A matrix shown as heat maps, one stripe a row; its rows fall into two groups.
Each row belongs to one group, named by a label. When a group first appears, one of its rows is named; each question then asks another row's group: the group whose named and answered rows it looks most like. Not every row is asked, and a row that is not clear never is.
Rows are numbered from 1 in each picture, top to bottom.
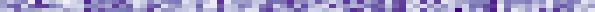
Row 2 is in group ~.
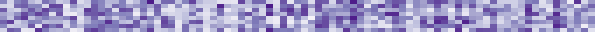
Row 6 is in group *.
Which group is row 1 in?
*
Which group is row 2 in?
~
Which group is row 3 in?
~
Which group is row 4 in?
~
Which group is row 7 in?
*
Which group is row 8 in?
~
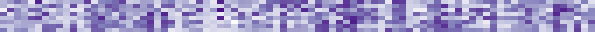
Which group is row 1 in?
~
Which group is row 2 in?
*
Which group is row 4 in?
*
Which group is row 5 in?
~
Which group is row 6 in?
*
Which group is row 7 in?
*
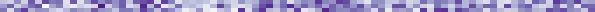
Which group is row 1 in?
*
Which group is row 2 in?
~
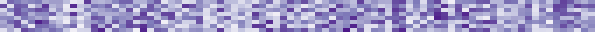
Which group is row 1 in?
~
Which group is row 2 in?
*
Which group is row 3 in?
~
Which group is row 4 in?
*
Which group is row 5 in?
*
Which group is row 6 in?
~
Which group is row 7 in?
*
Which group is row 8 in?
~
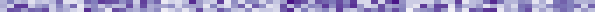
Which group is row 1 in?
~
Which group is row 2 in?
*
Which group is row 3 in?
~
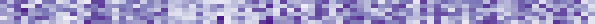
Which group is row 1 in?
*
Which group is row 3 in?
*
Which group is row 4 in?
*
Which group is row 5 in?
~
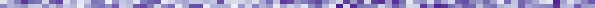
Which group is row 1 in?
~
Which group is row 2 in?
*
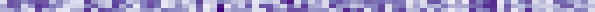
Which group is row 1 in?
~
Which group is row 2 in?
~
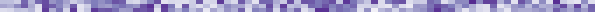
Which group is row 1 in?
~
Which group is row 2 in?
*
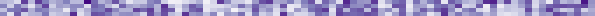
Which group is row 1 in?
~
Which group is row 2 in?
*
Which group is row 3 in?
*
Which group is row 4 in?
*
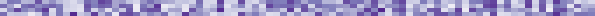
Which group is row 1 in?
~
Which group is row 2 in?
~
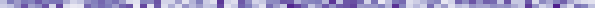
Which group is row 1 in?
~
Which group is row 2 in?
~
